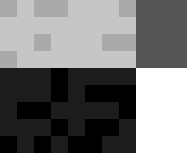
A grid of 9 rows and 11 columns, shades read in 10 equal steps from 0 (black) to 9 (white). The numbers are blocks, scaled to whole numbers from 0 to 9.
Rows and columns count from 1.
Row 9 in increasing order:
0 0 0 0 1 1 1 1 9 9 9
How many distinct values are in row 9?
3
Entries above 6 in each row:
4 8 5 7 3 3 3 3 3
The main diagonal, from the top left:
6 7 6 7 1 0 1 1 9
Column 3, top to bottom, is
6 7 6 7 1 1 0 1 0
